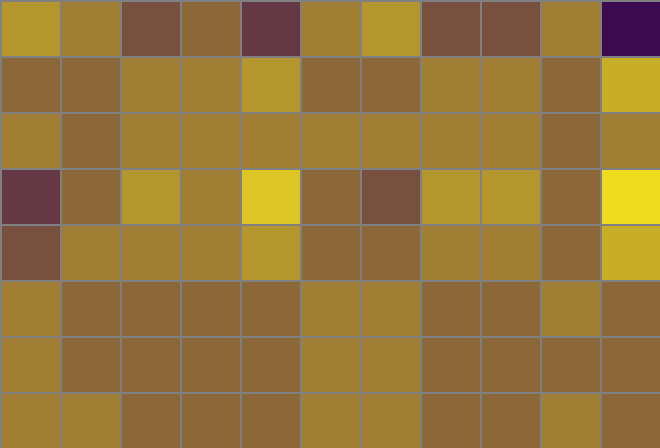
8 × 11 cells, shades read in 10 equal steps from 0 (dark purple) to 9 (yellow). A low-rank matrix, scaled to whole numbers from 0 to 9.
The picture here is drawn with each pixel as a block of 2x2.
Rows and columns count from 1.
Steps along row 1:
down down up down up up down same up down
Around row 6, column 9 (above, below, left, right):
5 4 4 5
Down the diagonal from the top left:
6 4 5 5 6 5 5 4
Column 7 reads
6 4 5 3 4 5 5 5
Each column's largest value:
6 5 6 5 8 5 6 6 6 5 9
